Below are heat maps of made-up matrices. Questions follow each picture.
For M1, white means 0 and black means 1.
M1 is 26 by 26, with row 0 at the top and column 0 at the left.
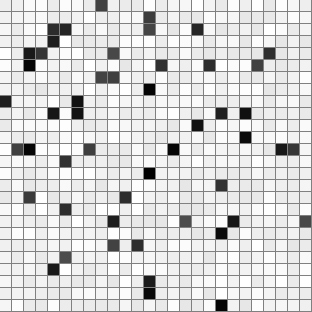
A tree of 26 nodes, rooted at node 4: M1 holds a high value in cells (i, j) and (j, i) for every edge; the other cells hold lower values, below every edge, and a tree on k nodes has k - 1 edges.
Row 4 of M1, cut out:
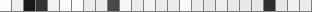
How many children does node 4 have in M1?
4
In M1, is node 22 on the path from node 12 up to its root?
no
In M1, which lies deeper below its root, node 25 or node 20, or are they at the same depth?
node 25
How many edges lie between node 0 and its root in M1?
4
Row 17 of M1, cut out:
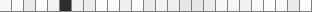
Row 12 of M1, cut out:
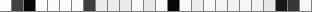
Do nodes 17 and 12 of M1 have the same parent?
no
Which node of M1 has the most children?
12
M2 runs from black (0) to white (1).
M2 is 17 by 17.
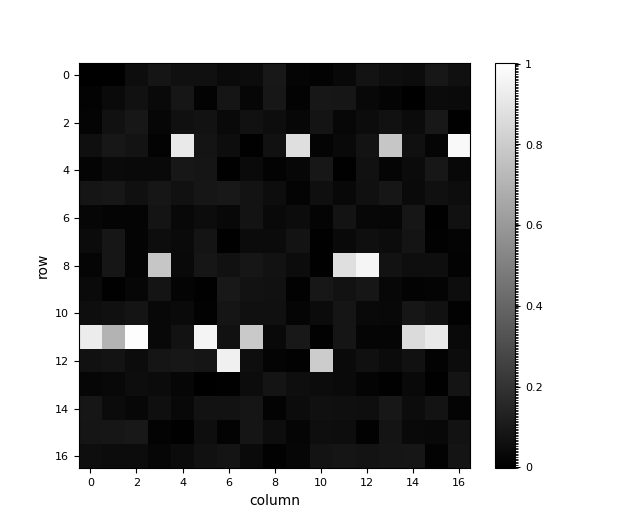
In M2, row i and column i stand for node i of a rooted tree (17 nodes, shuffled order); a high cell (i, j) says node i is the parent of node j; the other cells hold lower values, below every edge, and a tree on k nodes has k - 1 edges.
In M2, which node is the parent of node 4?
3
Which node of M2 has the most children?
11
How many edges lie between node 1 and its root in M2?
2
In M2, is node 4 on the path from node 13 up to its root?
no
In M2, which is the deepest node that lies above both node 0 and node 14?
11
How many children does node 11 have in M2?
7
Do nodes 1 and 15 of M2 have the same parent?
yes
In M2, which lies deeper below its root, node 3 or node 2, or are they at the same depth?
node 2
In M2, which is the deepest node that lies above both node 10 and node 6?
12
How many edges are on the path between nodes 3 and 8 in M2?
1
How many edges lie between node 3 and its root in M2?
1
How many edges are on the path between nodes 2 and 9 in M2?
4
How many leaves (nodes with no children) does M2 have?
13
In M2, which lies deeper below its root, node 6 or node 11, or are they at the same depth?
node 6
